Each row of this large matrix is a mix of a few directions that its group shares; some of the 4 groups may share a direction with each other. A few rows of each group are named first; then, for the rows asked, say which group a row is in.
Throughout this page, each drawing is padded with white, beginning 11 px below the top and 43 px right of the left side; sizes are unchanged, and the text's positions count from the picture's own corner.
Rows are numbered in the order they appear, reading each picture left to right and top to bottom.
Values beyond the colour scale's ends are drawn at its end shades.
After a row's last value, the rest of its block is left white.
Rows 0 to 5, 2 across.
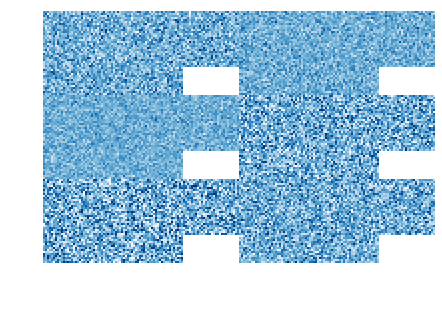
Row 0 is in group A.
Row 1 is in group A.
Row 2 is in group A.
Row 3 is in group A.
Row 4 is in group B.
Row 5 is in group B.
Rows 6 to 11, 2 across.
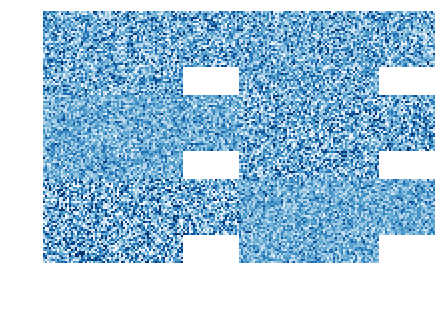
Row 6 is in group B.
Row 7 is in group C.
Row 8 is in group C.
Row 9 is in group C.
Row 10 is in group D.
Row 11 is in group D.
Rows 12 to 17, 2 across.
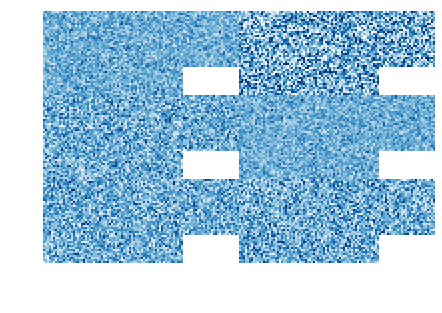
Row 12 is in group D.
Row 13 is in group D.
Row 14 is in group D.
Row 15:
D
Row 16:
C
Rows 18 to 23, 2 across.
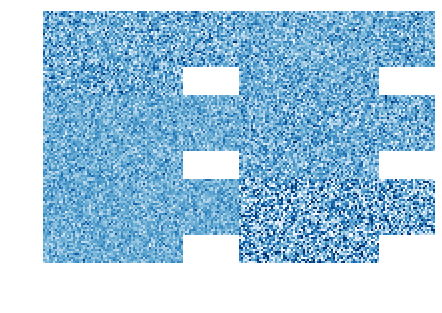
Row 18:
A
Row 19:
A
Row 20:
D
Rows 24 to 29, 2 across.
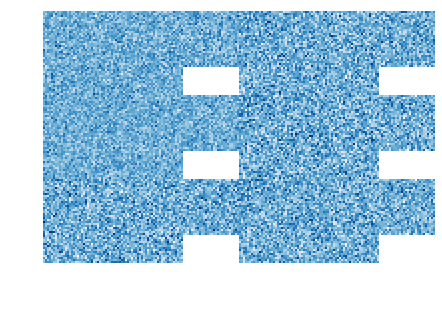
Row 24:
A
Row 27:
C
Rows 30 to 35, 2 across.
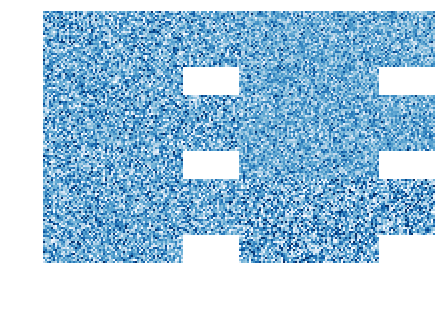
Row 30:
D
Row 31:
A
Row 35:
B
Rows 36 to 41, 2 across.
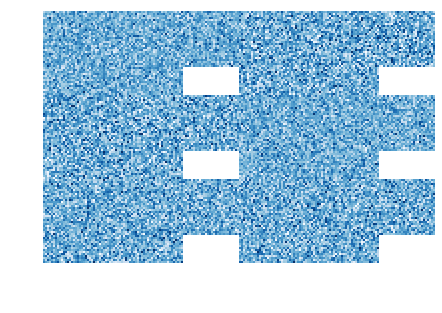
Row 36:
C
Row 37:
A
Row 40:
D
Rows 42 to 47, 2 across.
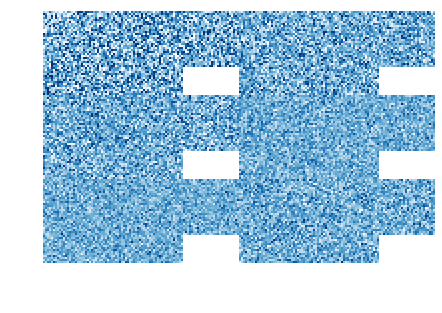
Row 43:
D
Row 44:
A
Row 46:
D
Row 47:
D
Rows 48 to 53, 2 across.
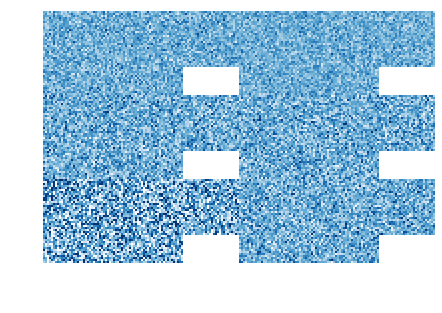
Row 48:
A
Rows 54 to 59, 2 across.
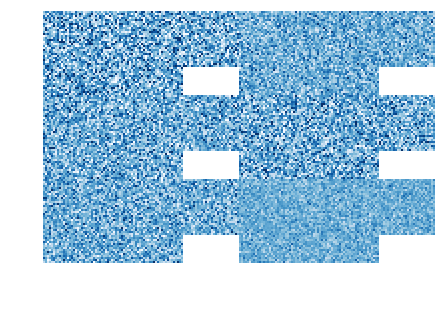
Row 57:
D
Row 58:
C
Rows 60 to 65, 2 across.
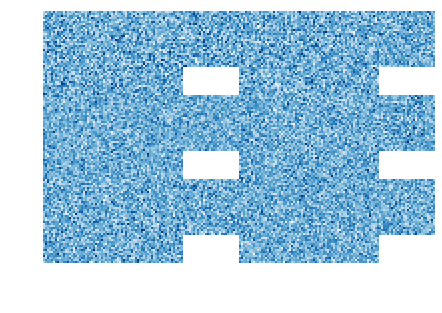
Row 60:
A
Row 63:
A
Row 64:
B
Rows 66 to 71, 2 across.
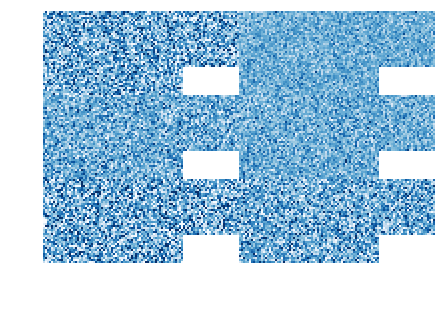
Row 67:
C
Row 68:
D
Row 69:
C
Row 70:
D
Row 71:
B
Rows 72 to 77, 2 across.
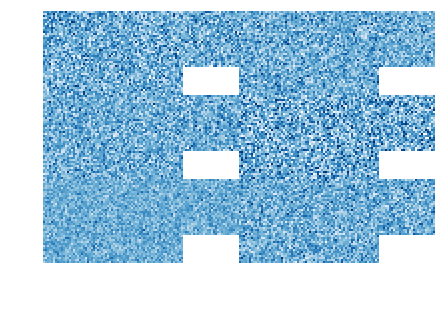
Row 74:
C
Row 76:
B
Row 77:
B
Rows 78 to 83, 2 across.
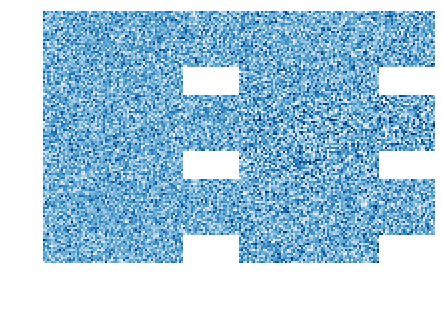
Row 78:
A
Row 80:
B
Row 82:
A
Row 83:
D
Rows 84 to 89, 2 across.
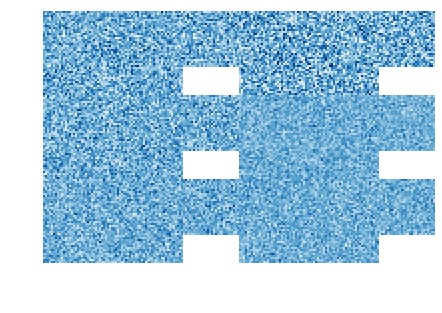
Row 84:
C
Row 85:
D
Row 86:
B
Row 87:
B
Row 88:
D
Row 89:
C
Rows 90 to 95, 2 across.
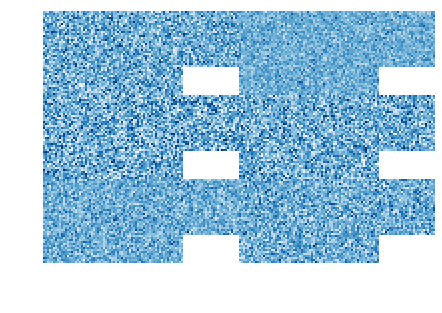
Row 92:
B
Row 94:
C
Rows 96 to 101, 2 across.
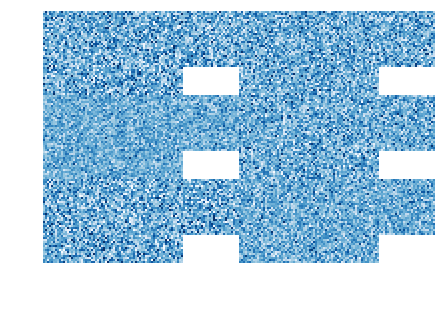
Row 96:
B
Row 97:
B
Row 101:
D
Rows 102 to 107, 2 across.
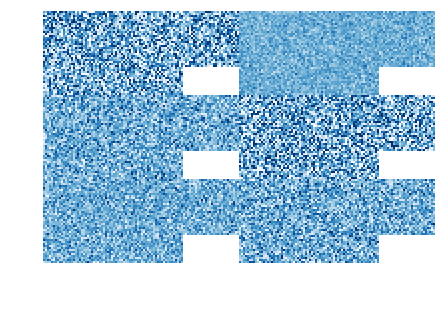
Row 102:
C
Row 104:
D
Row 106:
A
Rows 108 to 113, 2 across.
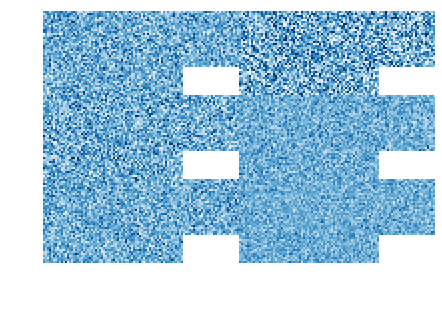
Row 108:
C
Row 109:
A
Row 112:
C
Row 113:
A
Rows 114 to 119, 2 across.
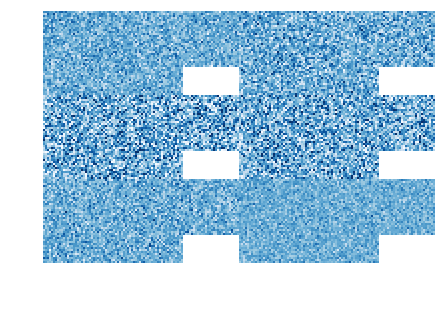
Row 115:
D
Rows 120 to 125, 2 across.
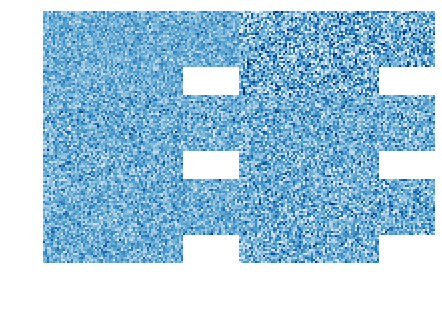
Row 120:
A
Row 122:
A
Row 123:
A
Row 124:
C
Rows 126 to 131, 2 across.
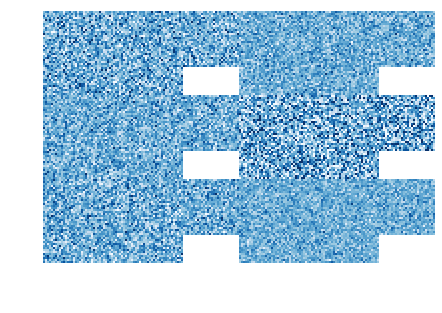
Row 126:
D
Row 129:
C
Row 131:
A
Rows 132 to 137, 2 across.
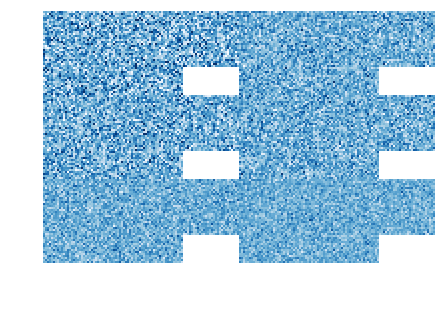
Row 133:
C
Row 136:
D
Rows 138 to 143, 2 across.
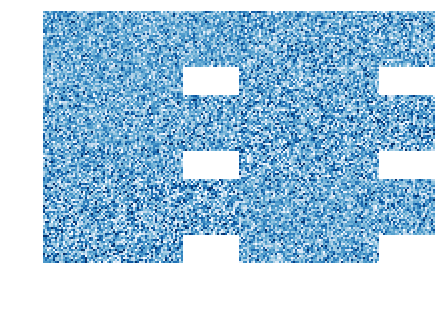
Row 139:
C
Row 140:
A
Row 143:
D
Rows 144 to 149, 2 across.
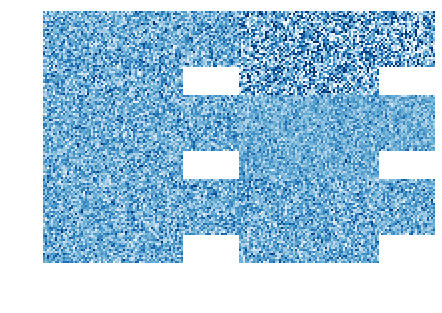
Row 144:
B
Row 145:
A
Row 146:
C
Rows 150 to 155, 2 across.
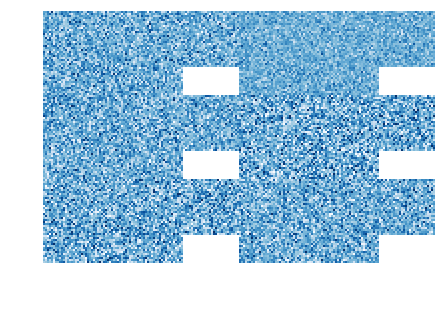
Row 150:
A
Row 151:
A
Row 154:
B
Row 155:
D
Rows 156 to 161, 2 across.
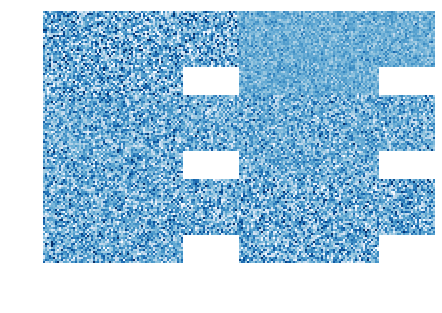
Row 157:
A
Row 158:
B
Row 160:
A
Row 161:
D
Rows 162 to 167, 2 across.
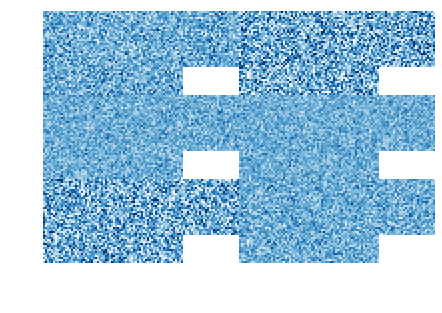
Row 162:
A
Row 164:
D
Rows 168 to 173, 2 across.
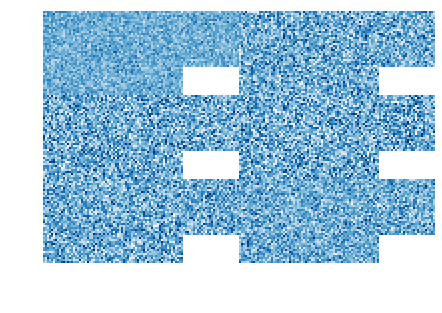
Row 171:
A
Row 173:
A
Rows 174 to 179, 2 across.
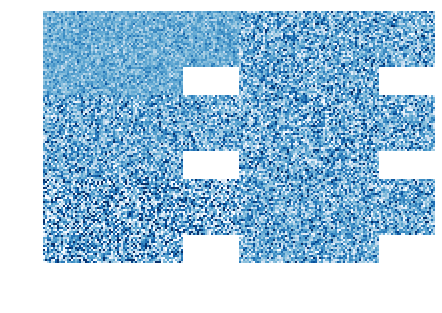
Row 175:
D
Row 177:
B
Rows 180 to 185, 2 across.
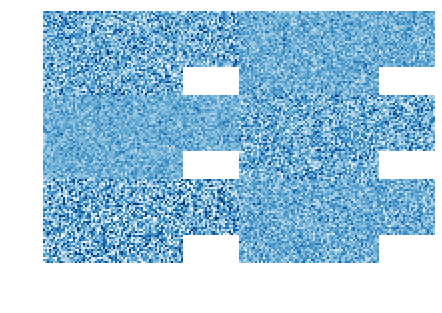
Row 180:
D
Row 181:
D
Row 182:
D
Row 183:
B
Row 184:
C
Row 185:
C
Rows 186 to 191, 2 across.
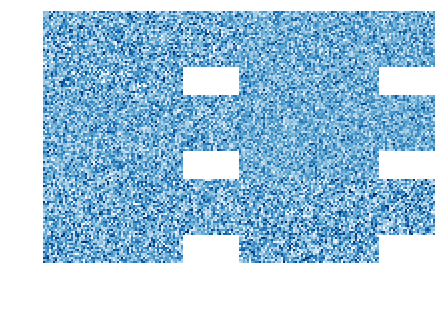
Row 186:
A
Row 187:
C
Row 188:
B
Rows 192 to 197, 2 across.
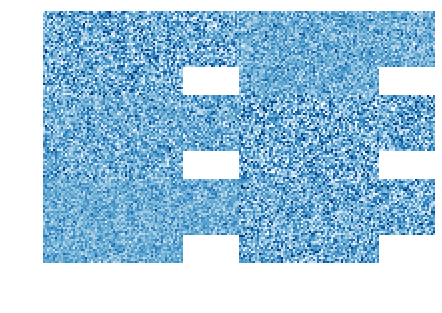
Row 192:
B
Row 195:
D
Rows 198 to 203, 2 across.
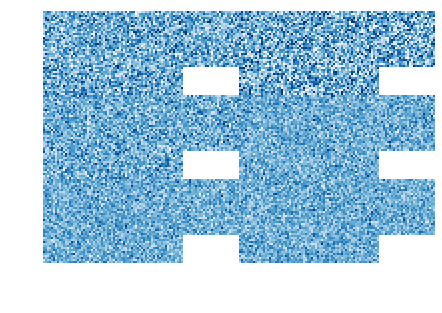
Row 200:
D
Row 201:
C
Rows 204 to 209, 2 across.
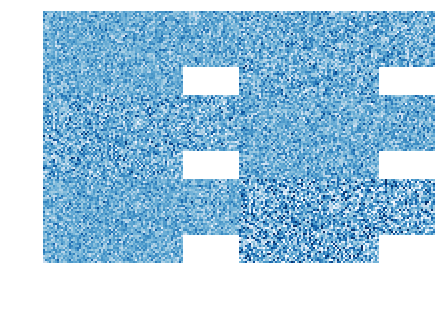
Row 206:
A
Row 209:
A
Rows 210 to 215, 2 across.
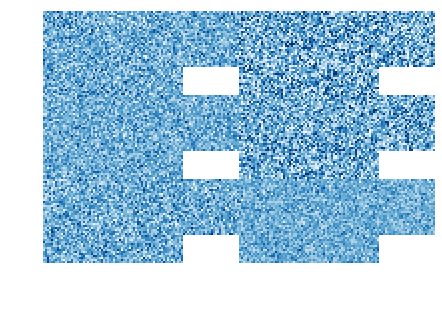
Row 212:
C
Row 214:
C
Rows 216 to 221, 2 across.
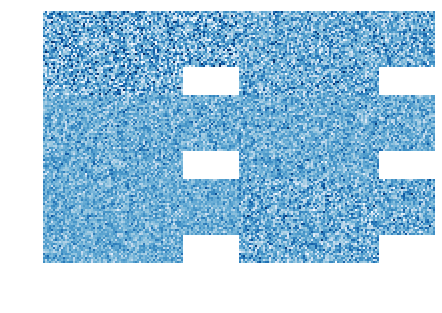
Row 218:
B
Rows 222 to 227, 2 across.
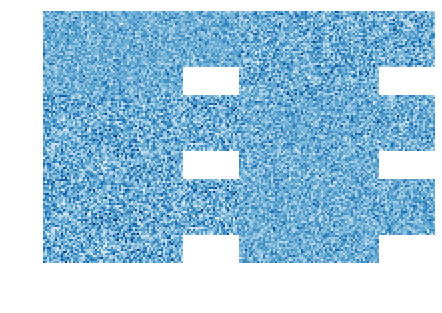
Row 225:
A
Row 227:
C
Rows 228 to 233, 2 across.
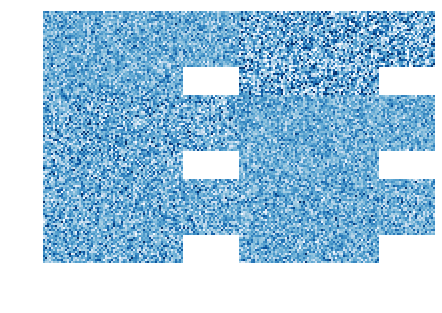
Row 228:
D
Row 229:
B
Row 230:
A
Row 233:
A
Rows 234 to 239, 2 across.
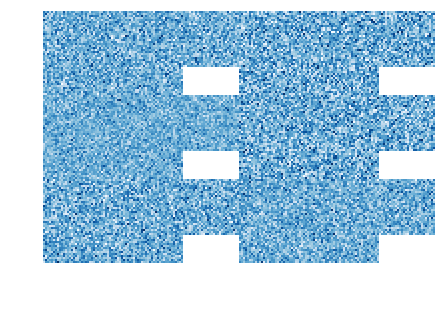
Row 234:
A
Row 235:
A
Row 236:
D
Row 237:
B
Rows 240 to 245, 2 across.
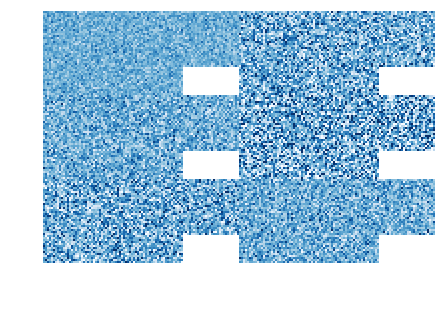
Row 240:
C
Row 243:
A
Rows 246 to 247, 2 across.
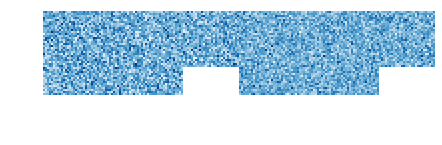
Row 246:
D
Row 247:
B
